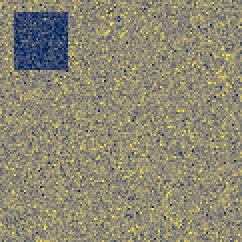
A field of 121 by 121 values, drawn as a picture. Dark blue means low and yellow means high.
There are no regular stripes. The ninth with the lowest average is the top left. Neither half mirrors the other. An odd patch, lower than its surroundings, sits in the top left.
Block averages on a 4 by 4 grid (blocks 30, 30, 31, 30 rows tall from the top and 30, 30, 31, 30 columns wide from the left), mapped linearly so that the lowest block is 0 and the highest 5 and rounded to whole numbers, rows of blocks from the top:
0455
4555
5555
5555
